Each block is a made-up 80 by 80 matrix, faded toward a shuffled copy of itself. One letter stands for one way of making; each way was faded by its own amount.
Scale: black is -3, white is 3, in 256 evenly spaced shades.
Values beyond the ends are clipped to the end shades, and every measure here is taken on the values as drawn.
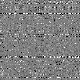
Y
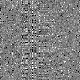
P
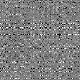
Y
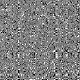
P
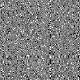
P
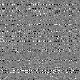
Y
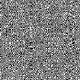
P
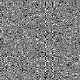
P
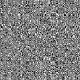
P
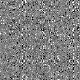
P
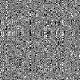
P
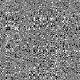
P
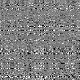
Y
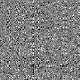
P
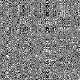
P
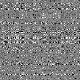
Y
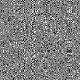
P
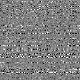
Y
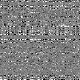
Y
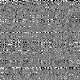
Y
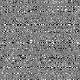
Y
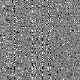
P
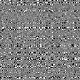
Y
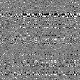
Y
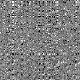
P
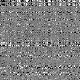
Y
